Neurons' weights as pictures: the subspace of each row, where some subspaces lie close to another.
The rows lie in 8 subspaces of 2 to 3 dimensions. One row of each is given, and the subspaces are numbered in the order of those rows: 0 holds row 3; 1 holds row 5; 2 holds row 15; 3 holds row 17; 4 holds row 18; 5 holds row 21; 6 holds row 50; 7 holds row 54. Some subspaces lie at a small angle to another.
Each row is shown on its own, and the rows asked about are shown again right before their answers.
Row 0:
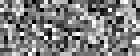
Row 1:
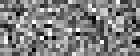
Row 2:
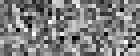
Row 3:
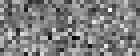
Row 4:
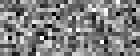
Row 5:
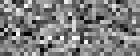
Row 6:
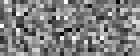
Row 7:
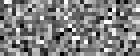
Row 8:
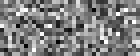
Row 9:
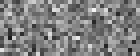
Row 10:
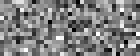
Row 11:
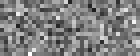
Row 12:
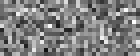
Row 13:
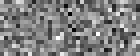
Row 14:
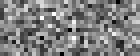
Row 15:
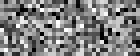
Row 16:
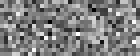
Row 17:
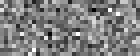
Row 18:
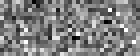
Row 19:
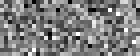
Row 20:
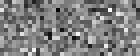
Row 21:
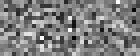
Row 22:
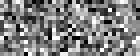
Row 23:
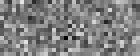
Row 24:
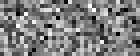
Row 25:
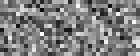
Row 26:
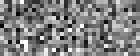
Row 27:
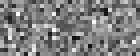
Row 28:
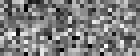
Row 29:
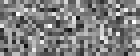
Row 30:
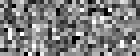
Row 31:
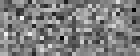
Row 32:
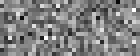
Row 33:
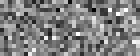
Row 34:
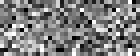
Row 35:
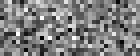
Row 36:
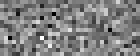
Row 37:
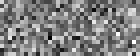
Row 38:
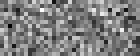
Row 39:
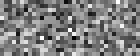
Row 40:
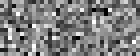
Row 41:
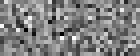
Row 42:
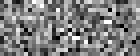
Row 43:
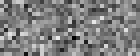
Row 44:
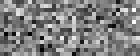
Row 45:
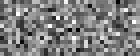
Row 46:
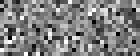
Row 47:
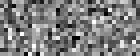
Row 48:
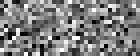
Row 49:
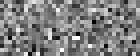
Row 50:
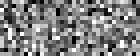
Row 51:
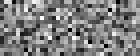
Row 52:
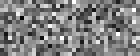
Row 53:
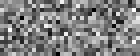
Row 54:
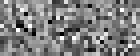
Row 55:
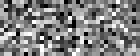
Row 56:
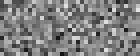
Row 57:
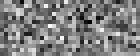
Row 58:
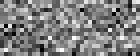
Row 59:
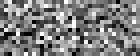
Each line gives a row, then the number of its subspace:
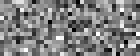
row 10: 7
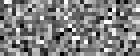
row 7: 7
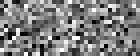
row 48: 5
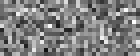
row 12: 2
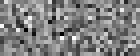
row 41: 7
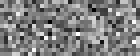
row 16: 3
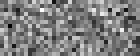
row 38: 7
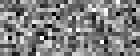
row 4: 0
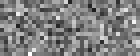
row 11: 4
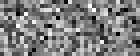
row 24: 4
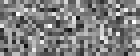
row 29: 2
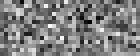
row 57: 1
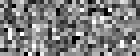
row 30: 6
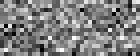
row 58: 1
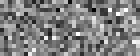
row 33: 4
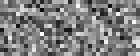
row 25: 2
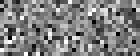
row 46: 5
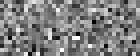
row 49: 0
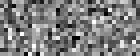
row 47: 6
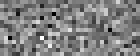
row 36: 6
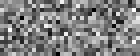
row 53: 1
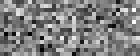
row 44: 1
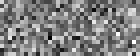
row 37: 1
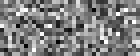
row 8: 2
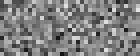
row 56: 7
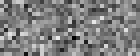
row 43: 5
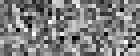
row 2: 7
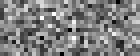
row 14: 6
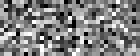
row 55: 5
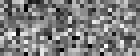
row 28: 0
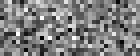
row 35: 0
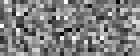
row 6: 7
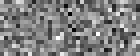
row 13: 7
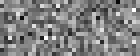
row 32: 5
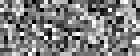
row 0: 3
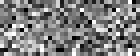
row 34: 1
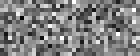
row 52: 1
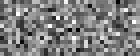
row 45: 4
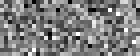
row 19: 3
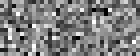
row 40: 6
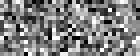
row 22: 4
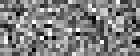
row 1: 3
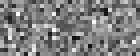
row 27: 6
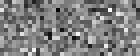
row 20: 3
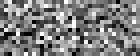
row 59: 5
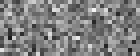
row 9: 0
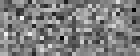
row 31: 1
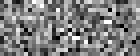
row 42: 4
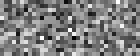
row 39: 0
